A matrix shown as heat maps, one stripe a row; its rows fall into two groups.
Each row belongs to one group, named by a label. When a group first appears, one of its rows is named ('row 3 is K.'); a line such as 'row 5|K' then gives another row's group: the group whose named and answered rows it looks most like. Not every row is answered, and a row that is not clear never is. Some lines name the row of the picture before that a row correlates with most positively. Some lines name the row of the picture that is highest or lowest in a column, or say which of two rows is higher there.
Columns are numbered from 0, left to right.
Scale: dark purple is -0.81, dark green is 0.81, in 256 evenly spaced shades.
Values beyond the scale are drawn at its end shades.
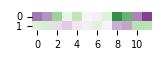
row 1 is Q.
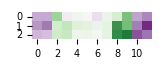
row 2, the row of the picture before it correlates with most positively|0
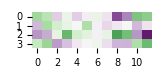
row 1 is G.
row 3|Q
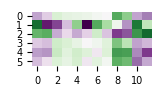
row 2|Q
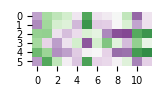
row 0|G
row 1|G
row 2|Q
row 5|G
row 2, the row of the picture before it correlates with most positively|2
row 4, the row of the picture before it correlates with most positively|2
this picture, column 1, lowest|3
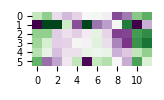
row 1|G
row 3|Q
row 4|Q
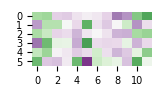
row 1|G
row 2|Q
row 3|G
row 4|Q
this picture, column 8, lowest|0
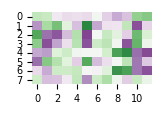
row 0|Q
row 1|G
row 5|G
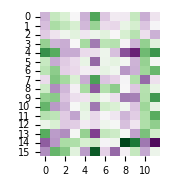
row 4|Q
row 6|Q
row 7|G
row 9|Q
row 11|Q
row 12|Q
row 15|G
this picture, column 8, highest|14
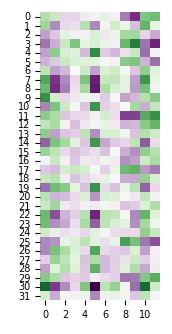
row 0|Q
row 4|G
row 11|Q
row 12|Q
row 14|G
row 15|Q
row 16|Q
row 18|Q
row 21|Q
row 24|Q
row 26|G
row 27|G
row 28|G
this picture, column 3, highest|3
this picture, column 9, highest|3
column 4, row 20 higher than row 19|Yes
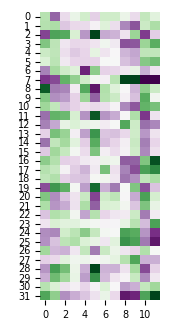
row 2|G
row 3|Q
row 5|Q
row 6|G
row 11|G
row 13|G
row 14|G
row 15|G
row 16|Q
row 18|Q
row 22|G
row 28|G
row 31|Q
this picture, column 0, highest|8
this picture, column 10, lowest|7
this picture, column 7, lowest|19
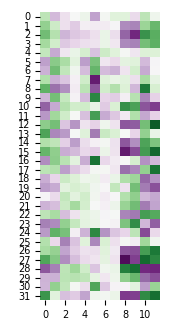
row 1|Q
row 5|G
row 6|G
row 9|G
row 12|Q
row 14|Q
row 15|Q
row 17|Q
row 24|G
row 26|Q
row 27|Q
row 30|G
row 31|Q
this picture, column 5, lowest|7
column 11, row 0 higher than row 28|Yes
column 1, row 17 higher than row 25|Yes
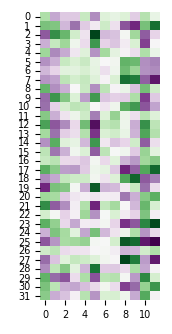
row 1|Q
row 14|G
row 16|Q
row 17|Q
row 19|G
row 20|Q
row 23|Q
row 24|G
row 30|Q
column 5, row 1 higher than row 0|Yes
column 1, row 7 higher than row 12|Yes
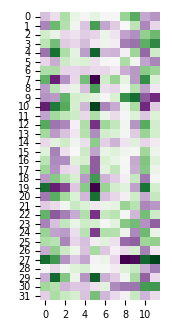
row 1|G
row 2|Q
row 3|Q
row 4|G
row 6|Q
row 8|G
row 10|G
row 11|G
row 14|G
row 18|G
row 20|G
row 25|Q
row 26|G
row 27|Q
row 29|G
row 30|Q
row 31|G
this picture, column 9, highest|9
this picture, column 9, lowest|27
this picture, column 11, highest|27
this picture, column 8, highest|9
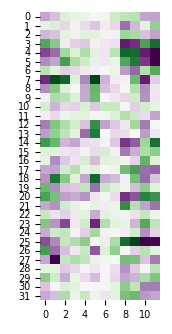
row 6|Q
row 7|G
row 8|G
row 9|G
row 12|G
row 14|Q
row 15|Q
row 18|G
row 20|Q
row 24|G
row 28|Q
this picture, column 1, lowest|27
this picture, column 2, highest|7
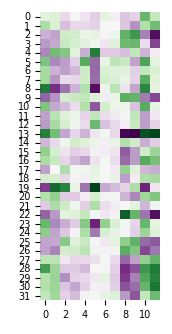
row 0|Q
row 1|Q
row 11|G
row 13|Q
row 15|Q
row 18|Q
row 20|Q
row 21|G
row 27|Q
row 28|Q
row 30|Q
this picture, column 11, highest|13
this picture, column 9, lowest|13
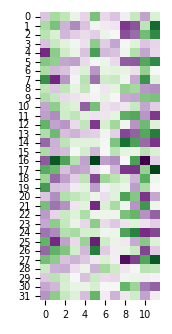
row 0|G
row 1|Q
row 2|Q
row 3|G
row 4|G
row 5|Q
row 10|G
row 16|G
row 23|G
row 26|G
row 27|Q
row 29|G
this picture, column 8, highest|14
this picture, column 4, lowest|10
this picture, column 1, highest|16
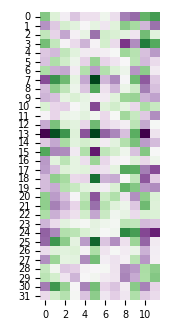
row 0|Q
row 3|Q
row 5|G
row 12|G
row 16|G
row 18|G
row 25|G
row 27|G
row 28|Q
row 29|Q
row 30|G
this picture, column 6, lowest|13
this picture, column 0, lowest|13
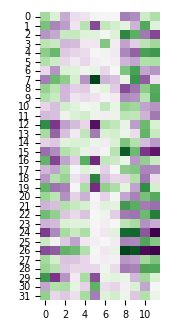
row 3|Q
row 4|Q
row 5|Q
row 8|Q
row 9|Q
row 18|G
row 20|Q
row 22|Q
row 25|Q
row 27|Q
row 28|Q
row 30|G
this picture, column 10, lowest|26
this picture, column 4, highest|16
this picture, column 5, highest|7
